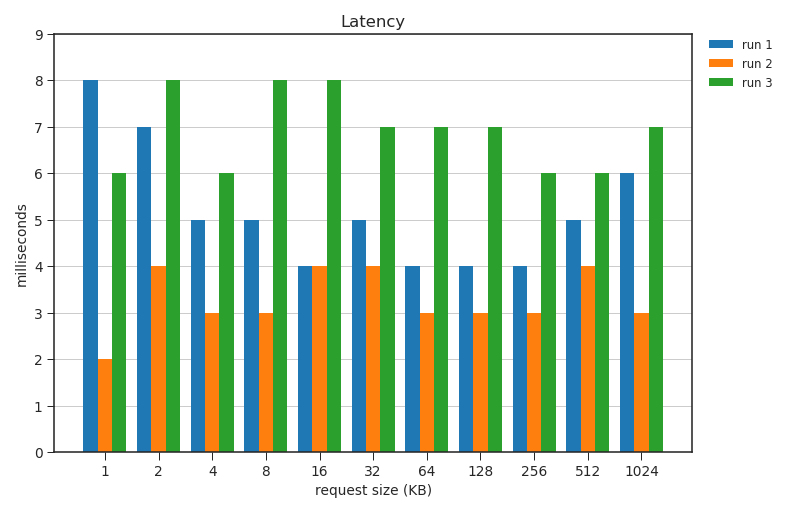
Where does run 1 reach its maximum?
1
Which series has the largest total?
run 3
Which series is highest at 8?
run 3
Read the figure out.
Title: Latency
x-axis: request size (KB), ticks 1 2 4 8 16 32 64 128 256 512 1024
y-axis: milliseconds, ticks 0 1 2 3 4 5 6 7 8 9
Legend: run 1, run 2, run 3
Values:
run 1: 8 7 5 5 4 5 4 4 4 5 6
run 2: 2 4 3 3 4 4 3 3 3 4 3
run 3: 6 8 6 8 8 7 7 7 6 6 7
